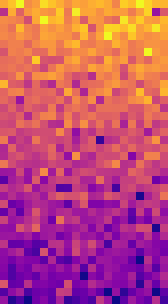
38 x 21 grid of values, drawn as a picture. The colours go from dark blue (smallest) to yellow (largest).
Slope: up to the top. Stripes: none. Average level on the scale: 50%. Grain: fine.
